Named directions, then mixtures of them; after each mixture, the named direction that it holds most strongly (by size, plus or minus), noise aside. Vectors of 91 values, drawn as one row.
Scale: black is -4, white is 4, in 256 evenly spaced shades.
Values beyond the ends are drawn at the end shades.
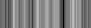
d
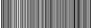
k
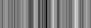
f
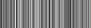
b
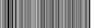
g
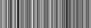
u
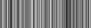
u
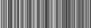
u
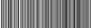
k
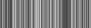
b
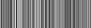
b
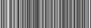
g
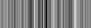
f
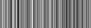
u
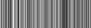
u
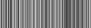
u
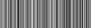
u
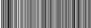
k
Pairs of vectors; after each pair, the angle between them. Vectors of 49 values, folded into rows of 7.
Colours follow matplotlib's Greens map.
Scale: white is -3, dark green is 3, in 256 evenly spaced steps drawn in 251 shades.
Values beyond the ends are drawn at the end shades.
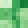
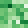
partly opposed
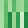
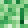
partly opposed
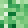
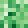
nearly parallel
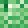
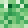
nearly opposite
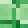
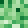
partly opposed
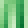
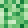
partly aligned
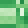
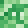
orthogonal
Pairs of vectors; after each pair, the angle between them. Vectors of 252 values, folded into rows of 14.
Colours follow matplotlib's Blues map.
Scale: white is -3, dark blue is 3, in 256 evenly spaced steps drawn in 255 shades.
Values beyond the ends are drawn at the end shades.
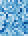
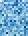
partly aligned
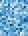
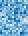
nearly opposite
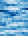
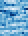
nearly parallel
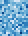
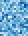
partly aligned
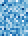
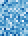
nearly parallel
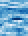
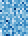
orthogonal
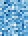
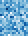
orthogonal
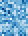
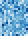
partly opposed
